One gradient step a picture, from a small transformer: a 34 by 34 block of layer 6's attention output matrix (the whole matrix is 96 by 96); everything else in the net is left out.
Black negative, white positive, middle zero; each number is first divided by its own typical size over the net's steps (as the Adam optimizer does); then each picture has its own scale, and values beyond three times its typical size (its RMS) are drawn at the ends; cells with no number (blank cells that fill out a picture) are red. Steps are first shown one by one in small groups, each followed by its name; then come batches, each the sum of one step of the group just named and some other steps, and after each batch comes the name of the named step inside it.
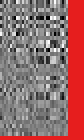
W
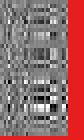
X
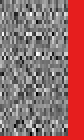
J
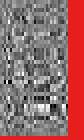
X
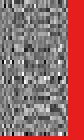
X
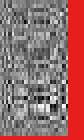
X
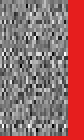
J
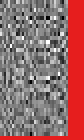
W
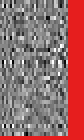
W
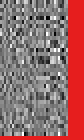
W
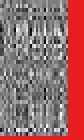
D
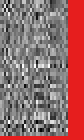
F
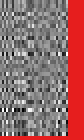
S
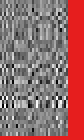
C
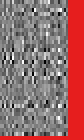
C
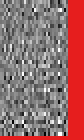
F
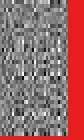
F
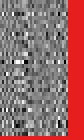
S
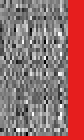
D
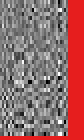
C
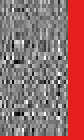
C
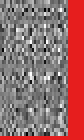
D
